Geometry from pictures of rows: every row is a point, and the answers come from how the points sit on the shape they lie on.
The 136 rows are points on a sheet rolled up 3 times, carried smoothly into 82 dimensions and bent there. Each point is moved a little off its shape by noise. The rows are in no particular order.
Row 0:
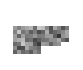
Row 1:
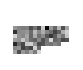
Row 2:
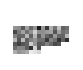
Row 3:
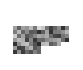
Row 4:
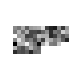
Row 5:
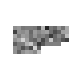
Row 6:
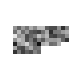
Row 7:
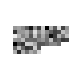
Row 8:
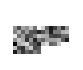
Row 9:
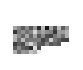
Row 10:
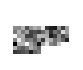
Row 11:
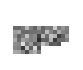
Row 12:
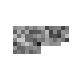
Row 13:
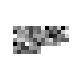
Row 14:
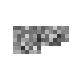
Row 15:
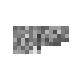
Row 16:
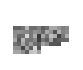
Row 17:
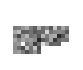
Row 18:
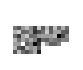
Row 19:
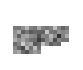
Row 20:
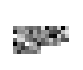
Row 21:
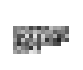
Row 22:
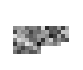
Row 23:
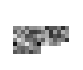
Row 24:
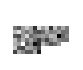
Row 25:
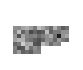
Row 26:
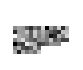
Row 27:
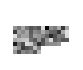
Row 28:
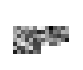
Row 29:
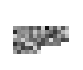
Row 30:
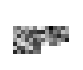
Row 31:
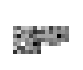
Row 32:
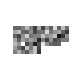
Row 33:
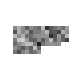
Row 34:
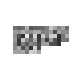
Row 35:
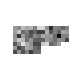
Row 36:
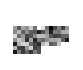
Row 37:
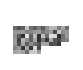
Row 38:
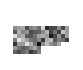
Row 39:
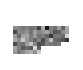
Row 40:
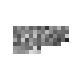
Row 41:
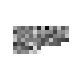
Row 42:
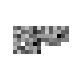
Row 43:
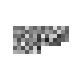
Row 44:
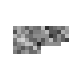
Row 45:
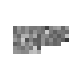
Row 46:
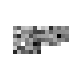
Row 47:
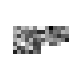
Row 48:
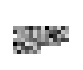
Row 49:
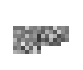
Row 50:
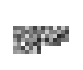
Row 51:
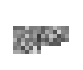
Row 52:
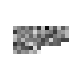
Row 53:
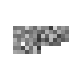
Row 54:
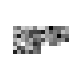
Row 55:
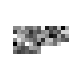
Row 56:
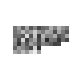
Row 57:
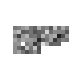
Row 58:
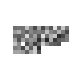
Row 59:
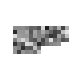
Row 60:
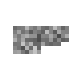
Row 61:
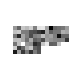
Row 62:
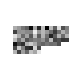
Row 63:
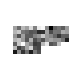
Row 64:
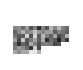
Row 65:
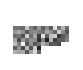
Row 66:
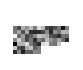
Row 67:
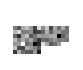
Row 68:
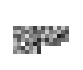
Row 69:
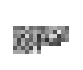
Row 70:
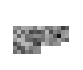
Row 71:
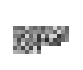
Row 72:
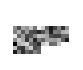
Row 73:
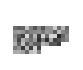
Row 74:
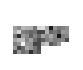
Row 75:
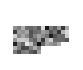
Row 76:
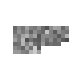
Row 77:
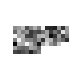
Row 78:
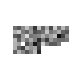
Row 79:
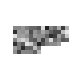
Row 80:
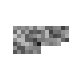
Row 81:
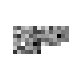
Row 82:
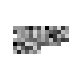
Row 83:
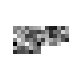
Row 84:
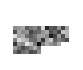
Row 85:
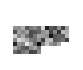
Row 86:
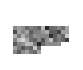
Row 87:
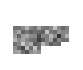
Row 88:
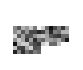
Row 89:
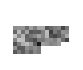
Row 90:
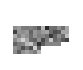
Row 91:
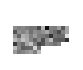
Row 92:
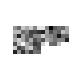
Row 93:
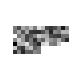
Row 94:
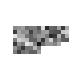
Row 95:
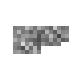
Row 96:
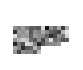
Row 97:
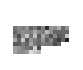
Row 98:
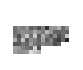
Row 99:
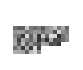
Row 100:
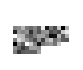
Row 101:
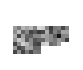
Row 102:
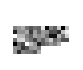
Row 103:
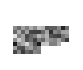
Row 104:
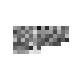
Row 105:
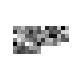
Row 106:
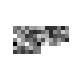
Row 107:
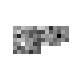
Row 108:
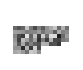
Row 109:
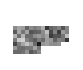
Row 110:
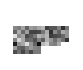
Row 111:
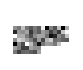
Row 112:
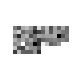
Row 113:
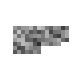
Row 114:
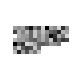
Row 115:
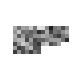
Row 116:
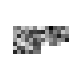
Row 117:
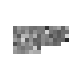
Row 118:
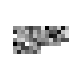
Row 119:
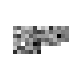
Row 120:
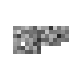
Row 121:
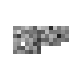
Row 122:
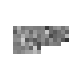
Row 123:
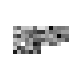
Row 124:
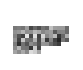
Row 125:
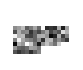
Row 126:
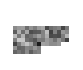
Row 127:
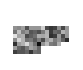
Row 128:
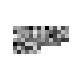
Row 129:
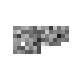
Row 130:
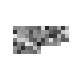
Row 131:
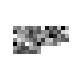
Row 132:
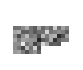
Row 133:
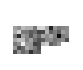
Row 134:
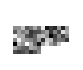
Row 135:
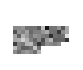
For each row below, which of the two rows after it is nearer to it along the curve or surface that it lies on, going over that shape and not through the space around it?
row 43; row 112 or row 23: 112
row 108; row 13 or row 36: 36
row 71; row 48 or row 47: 47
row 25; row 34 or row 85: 85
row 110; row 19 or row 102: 19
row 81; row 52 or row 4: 4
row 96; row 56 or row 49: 56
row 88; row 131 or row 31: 31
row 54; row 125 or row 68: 68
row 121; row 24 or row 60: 60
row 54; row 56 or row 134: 134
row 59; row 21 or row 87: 21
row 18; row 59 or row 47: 47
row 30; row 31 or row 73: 31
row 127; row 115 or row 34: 115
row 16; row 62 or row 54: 54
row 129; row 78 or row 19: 19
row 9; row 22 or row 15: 22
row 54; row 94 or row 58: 58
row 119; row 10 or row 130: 10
